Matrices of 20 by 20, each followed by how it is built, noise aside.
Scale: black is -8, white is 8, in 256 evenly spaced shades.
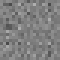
low rank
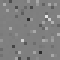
sparse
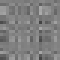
low rank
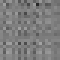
low rank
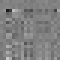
low rank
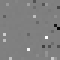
sparse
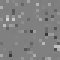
sparse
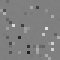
sparse
